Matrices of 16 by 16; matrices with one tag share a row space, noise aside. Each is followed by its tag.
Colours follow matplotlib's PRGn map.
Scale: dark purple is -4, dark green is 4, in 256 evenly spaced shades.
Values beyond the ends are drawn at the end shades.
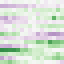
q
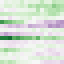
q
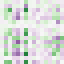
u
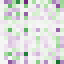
u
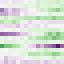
q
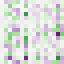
u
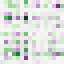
u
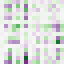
u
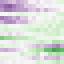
q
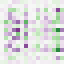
u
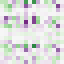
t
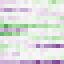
q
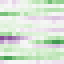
q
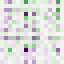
t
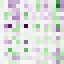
u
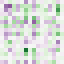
t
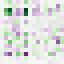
u
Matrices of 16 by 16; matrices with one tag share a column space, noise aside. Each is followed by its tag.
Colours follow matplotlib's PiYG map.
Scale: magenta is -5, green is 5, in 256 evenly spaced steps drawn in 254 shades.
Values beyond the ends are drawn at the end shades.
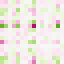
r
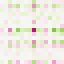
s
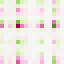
r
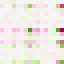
s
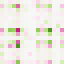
s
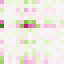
r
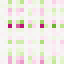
r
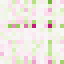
r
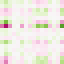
r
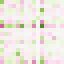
r
